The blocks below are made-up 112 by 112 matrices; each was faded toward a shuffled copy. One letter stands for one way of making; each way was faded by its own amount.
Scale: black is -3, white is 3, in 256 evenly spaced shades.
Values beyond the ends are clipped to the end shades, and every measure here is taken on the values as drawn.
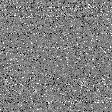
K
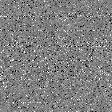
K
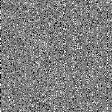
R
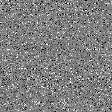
K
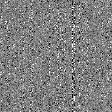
R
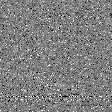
K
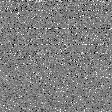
K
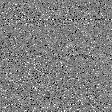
K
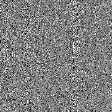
R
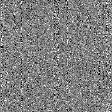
R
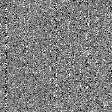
R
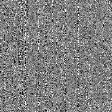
R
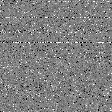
K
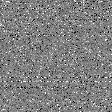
K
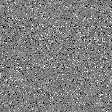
K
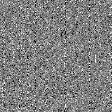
R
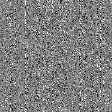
R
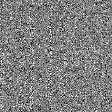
R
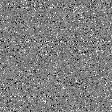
K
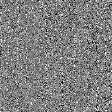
R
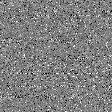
K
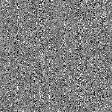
R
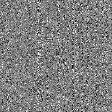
R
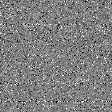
K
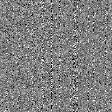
R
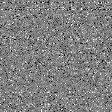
K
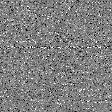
K
